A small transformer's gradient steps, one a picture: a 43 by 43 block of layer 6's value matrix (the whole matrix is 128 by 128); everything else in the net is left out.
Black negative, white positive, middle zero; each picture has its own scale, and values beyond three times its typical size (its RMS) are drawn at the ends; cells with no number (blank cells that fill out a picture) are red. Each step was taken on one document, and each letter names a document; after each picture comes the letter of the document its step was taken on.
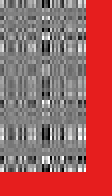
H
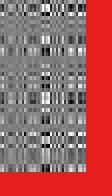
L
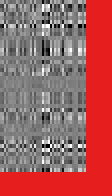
H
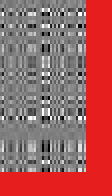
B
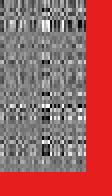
H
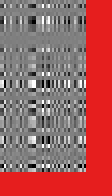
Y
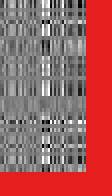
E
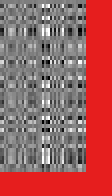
E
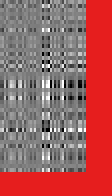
E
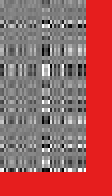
H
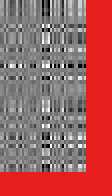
L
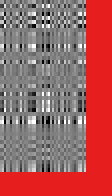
Y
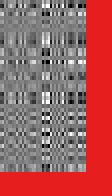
L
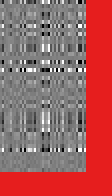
B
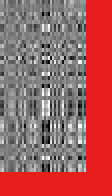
H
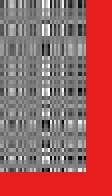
E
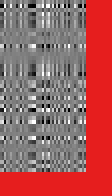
Y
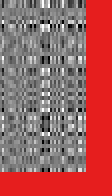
B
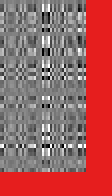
L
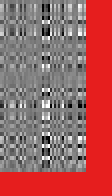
H
